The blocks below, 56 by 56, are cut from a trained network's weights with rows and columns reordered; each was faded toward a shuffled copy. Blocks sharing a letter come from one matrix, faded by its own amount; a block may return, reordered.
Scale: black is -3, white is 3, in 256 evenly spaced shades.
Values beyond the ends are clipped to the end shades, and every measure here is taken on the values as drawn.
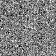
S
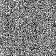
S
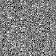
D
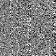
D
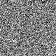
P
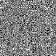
D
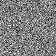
P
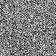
S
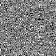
D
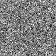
P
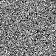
P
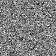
P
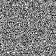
P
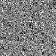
D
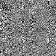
D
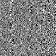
D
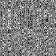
D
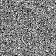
S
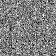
S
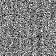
S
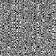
D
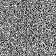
S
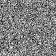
P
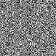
D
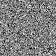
P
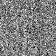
S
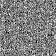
S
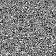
P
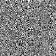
D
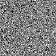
D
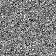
P
